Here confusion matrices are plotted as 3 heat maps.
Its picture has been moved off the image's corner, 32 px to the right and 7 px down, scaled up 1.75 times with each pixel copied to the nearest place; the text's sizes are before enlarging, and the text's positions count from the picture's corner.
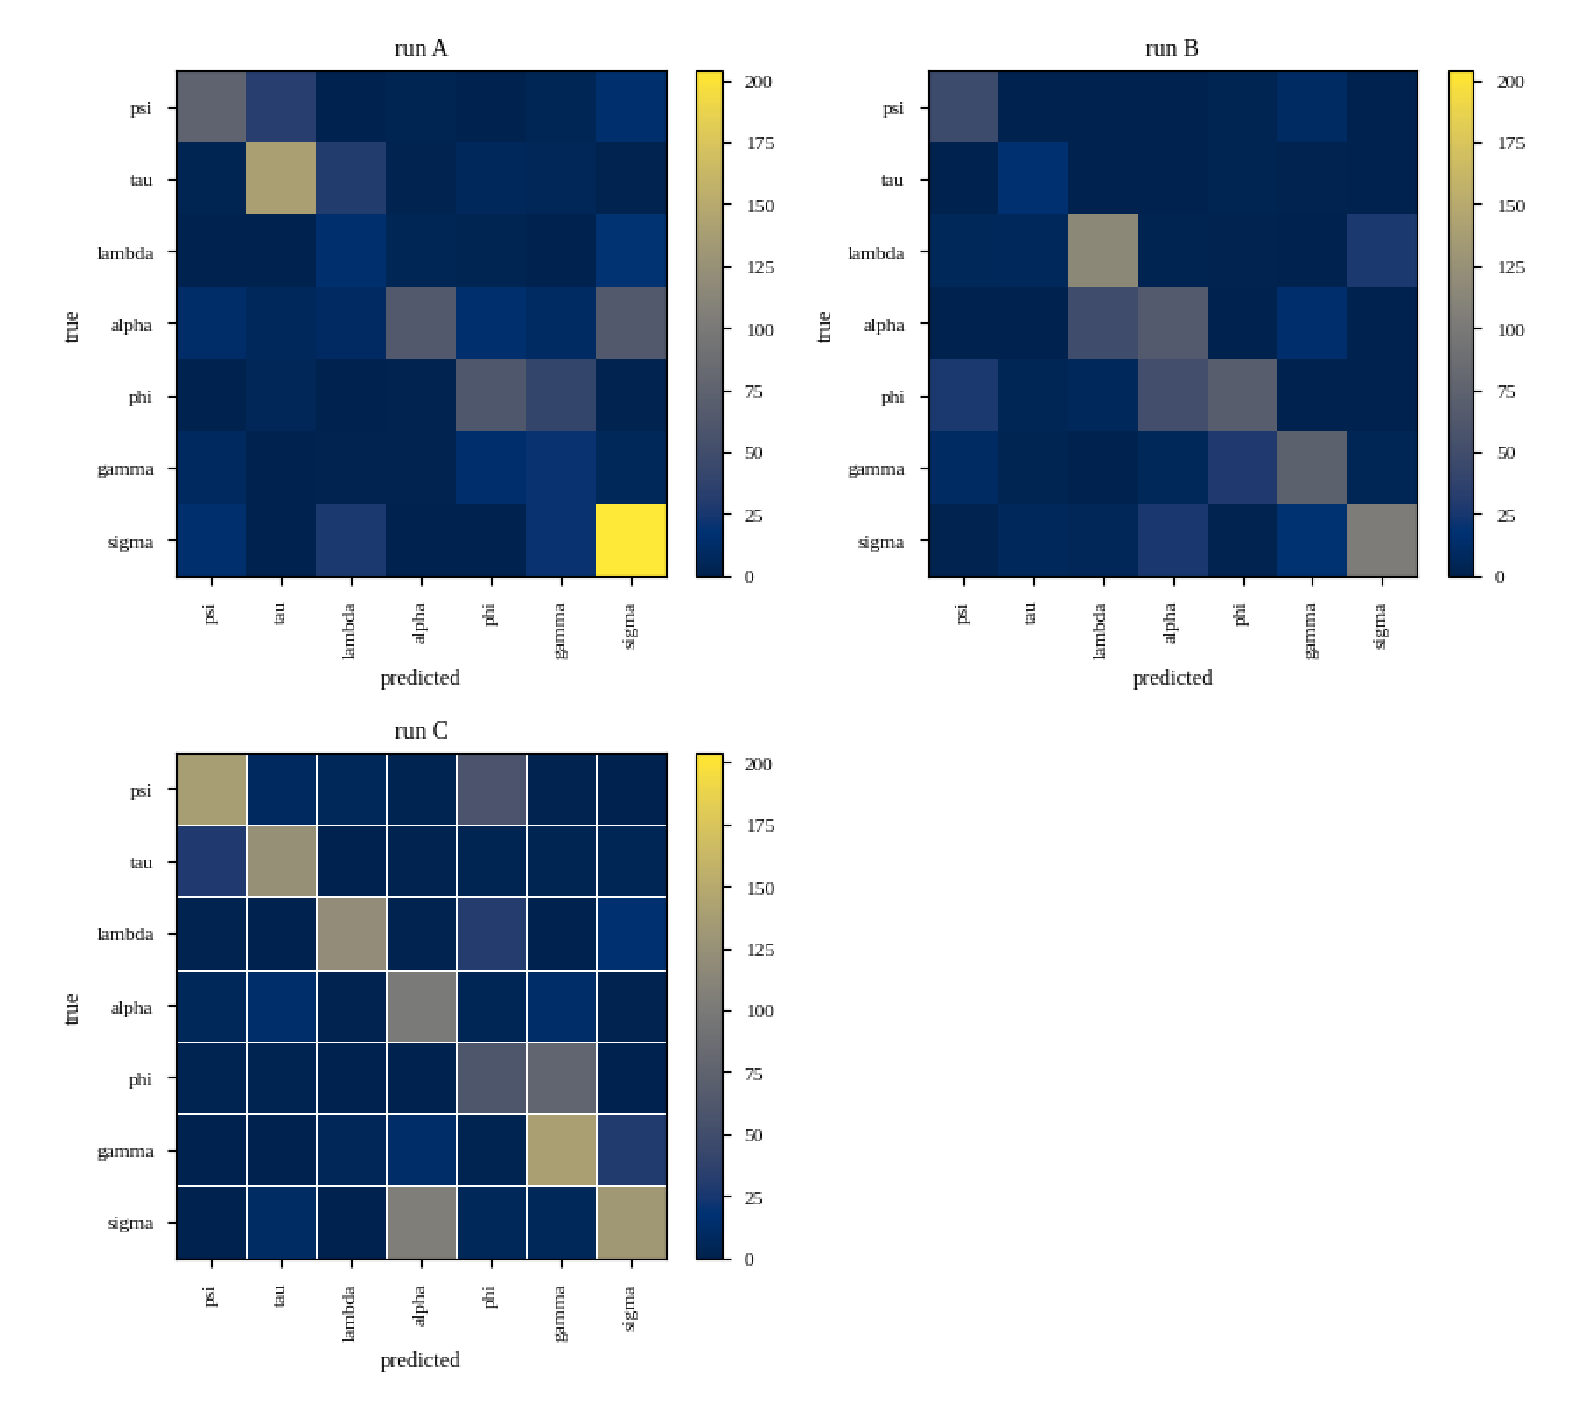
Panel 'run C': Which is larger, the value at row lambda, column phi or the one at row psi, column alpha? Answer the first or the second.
the first
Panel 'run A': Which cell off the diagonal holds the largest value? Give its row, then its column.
alpha, sigma
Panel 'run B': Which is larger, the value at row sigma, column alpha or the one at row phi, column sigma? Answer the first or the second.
the first
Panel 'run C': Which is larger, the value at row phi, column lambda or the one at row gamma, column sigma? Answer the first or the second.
the second
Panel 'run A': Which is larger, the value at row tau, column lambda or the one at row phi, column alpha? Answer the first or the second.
the first
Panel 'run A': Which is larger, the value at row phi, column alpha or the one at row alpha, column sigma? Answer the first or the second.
the second
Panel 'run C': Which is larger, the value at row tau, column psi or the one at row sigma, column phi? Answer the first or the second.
the first
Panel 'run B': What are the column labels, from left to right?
psi, tau, lambda, alpha, phi, gamma, sigma
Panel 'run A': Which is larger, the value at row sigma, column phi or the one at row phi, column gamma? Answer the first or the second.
the second
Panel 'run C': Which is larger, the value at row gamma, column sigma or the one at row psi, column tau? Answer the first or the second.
the first
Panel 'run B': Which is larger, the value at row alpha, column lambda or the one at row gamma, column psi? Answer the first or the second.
the first
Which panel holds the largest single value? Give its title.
run A
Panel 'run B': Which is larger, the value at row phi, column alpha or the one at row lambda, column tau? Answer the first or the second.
the first
